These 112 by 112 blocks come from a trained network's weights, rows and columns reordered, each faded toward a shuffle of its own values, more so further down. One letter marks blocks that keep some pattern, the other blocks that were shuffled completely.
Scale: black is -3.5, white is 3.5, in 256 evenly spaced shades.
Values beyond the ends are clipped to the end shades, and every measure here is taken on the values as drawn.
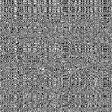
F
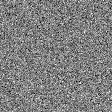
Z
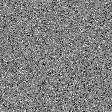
Z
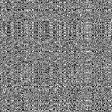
F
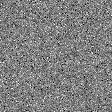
Z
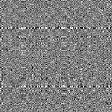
F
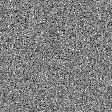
Z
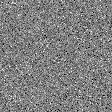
Z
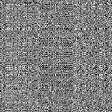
F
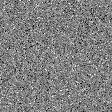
Z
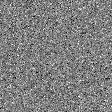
Z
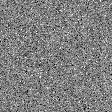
Z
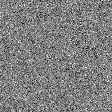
Z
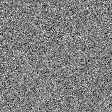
Z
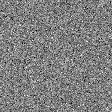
Z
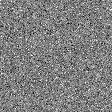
Z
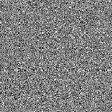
F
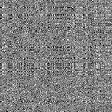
F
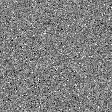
Z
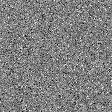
Z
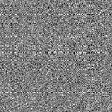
F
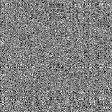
F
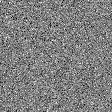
Z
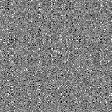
F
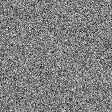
Z
